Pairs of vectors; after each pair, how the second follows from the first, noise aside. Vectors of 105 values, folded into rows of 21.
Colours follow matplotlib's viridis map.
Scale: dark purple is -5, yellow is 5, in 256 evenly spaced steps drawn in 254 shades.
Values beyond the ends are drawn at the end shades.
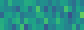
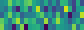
scaled up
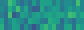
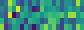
scaled up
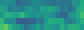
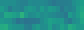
shrunk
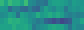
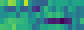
scaled up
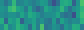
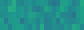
shrunk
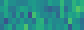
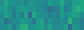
shrunk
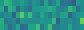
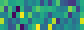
scaled up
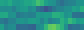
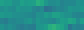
shrunk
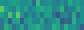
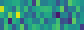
scaled up
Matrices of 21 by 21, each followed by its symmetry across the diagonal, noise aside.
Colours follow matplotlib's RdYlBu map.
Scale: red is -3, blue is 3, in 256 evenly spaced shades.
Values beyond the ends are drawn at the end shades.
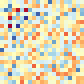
symmetric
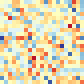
neither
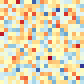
neither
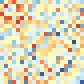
symmetric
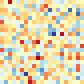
neither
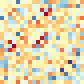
symmetric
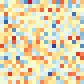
neither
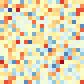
symmetric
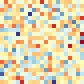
neither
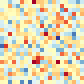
neither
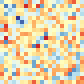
symmetric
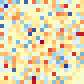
symmetric
